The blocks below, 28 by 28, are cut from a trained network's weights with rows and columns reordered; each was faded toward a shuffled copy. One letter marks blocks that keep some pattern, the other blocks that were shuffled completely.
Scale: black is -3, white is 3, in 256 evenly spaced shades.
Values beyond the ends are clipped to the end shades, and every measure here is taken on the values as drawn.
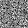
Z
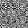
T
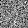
Z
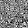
T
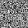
T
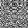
T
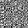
T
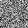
T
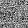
T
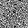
Z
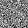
Z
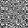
T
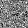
Z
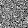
Z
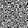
T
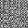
T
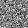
Z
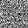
T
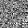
T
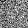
Z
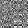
T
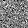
Z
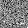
Z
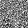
Z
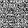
T
